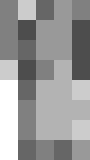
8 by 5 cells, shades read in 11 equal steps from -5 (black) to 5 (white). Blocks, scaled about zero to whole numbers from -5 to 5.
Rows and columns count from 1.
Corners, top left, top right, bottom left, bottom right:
0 0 5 1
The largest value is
5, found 4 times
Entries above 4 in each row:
0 0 0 0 1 1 1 1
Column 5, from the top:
0 -2 -2 -2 3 2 3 1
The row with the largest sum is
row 7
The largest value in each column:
5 3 2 2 3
